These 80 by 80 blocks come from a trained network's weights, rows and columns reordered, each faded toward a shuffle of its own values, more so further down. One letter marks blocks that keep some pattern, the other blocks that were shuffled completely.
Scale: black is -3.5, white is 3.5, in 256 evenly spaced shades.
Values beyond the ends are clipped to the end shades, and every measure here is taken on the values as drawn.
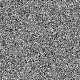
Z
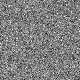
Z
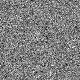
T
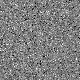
Z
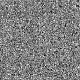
T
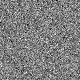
Z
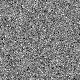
Z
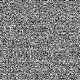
T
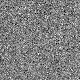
Z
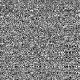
T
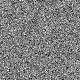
Z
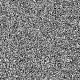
T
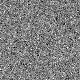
Z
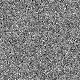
Z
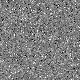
Z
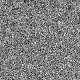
Z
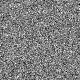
Z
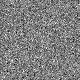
Z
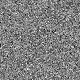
Z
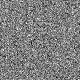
T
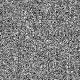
T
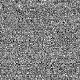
T
